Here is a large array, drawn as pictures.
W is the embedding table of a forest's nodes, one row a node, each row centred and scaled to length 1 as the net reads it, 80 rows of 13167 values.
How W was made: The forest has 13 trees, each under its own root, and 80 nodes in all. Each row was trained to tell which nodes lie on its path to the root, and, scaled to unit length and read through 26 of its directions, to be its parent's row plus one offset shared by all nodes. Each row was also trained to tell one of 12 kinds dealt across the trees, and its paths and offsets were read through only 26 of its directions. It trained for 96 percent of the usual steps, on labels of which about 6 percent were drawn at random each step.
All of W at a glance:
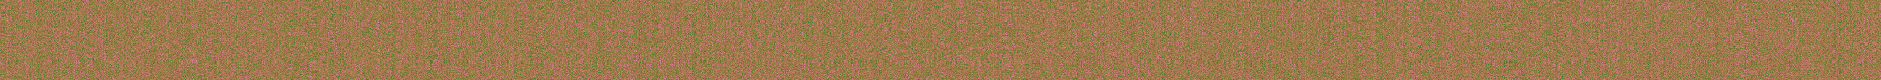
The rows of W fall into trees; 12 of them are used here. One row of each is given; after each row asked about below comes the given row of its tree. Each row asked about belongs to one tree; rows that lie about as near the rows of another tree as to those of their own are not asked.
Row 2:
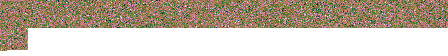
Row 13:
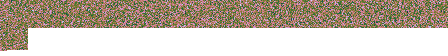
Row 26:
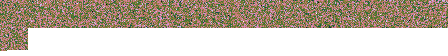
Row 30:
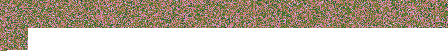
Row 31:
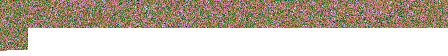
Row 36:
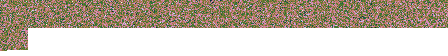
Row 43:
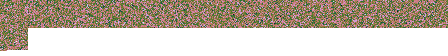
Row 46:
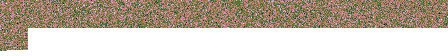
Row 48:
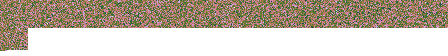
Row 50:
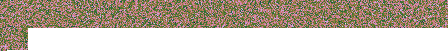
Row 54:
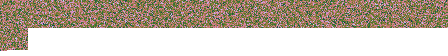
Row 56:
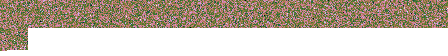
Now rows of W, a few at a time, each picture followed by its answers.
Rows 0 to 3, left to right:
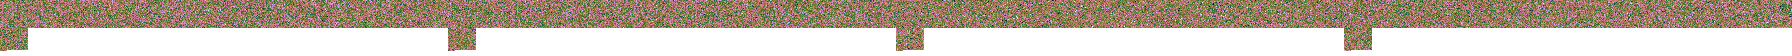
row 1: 56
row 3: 13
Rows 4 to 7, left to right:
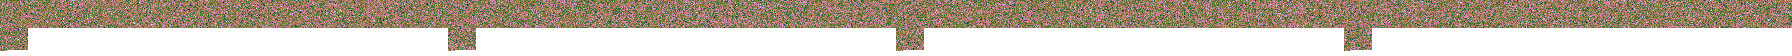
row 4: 31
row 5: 50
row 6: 54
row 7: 54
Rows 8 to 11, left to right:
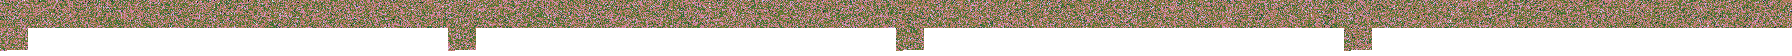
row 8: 2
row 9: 13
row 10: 36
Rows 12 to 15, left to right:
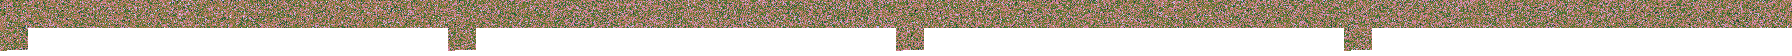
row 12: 31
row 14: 2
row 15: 26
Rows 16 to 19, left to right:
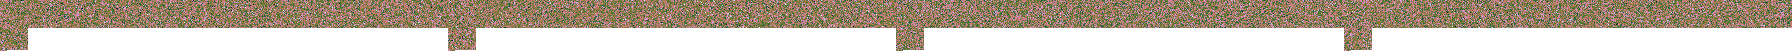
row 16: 56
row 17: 2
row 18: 48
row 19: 2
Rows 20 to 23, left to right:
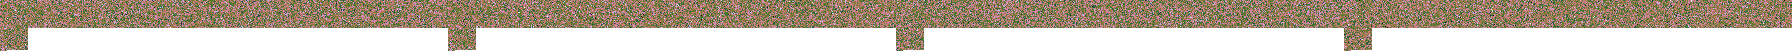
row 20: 56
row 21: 56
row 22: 30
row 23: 31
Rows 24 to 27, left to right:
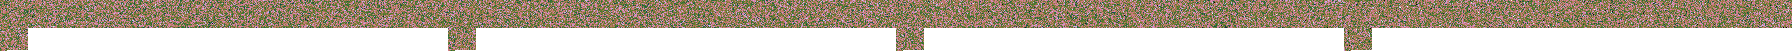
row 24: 26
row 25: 36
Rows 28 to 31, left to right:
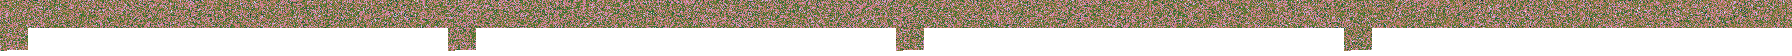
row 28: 13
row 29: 50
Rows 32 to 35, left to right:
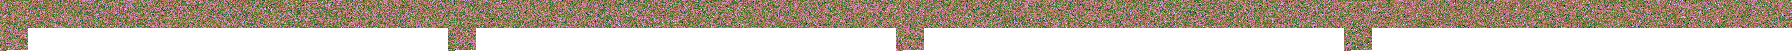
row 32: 46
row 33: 36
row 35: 31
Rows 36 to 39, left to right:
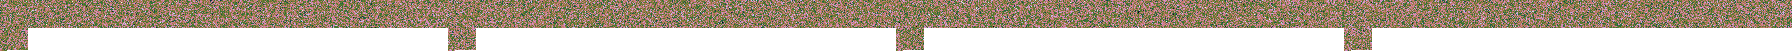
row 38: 56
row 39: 2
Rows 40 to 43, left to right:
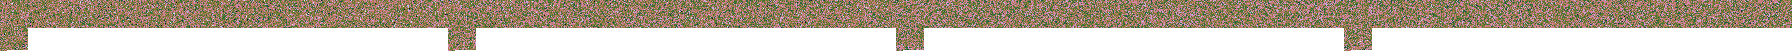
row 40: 31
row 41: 36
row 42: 50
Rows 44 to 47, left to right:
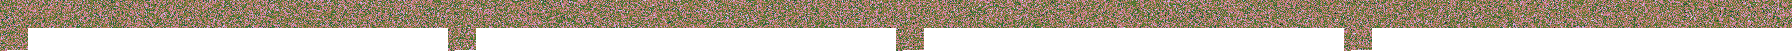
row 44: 43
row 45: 54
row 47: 2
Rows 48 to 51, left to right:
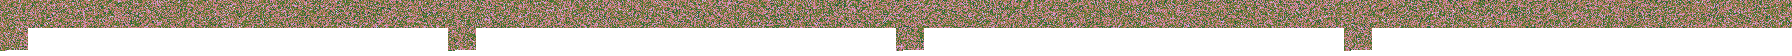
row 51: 26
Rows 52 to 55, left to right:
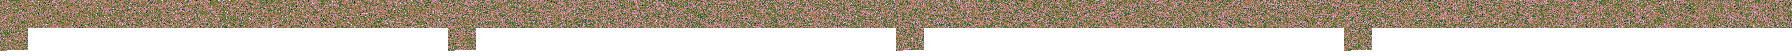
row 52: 31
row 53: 46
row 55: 30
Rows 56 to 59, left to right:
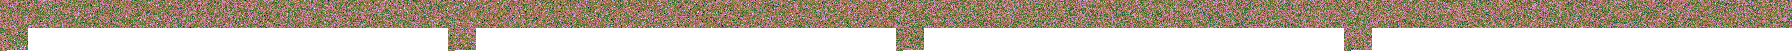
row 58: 30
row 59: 48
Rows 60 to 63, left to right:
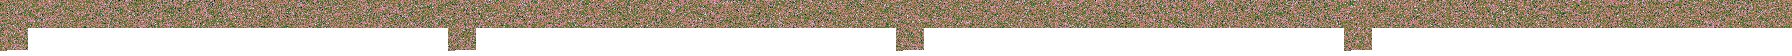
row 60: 26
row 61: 26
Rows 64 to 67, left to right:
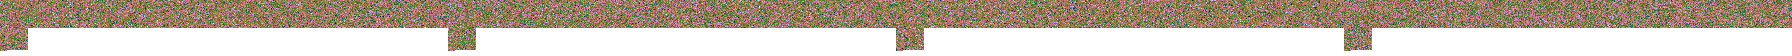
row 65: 56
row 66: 26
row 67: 36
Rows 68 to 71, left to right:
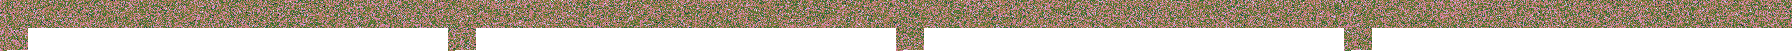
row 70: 13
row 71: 30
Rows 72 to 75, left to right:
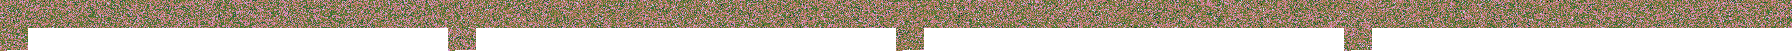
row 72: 13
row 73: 2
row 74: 31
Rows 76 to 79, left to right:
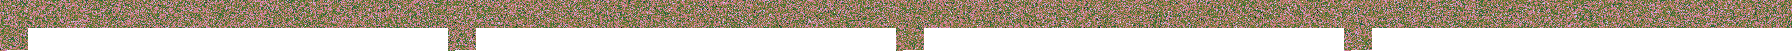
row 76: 43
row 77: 26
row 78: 56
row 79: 46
